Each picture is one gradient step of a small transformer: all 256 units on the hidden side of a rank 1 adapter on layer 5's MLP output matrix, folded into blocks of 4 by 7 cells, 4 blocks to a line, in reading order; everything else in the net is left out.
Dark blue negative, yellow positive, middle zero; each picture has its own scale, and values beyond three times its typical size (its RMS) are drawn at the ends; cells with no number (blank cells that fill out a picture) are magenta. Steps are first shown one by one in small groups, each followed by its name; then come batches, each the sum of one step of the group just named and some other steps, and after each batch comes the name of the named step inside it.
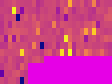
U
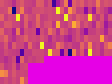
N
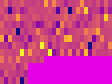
U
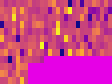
U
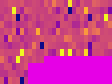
U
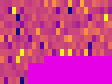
U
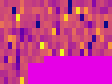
N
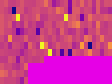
N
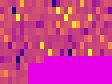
N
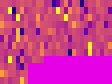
N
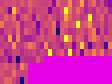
U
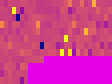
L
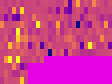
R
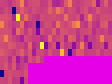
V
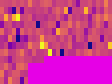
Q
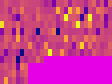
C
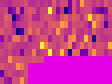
Q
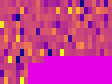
C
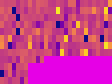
Q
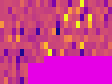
C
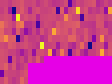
V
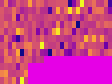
C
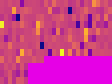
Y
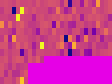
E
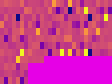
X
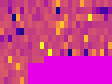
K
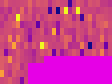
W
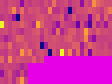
Y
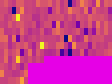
E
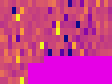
E
